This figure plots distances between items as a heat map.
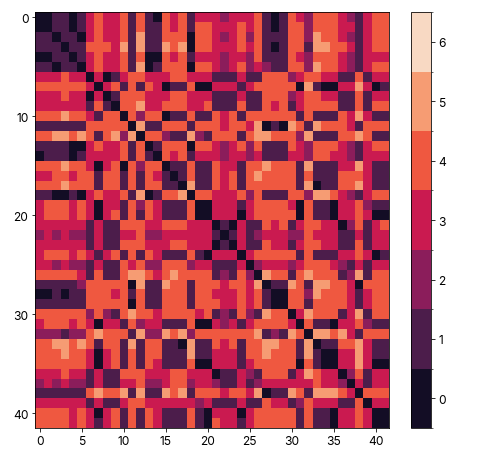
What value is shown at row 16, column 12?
1
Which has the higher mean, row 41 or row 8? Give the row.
8
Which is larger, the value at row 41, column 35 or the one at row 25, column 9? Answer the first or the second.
the second
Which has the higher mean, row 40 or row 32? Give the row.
32
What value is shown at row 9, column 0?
3
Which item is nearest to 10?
15
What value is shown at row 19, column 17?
1
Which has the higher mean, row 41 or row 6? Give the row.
6
